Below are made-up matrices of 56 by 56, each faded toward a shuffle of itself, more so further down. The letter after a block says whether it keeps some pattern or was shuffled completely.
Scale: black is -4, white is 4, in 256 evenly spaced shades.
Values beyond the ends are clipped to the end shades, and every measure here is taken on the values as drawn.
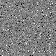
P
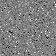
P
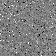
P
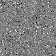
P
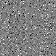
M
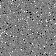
P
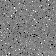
P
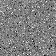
P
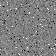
P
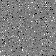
M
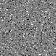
M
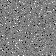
P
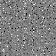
M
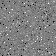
P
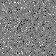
M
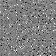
M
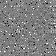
M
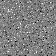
P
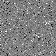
M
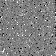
M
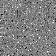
M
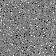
P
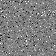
P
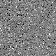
M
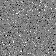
P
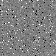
M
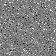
P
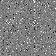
M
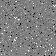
P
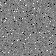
P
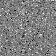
M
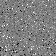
P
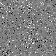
M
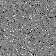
M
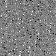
M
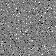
P
